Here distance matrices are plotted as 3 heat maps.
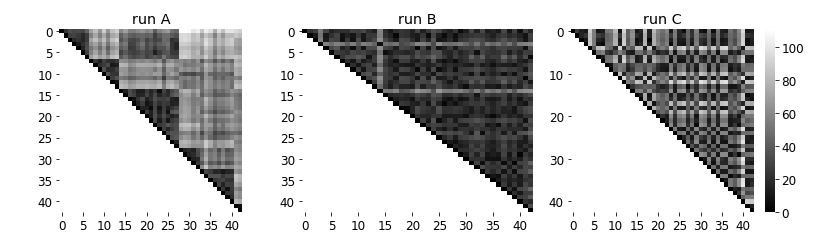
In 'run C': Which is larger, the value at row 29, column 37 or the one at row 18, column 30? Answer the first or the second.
the second
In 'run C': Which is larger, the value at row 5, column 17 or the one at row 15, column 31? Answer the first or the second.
the first
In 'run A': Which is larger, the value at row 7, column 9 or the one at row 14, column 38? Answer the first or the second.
the second
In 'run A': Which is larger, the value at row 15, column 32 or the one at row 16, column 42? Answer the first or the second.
the first
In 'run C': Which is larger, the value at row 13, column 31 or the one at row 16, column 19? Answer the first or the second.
the second
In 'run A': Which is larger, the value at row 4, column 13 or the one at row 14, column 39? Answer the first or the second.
the first
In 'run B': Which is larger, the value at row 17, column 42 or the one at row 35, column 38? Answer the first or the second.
the first
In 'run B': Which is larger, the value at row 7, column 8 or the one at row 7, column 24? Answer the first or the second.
the second
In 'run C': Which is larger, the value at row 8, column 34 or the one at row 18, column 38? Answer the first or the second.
the second
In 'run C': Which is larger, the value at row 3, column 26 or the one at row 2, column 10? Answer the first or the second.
the second
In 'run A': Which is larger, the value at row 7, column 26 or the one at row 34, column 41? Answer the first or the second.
the second
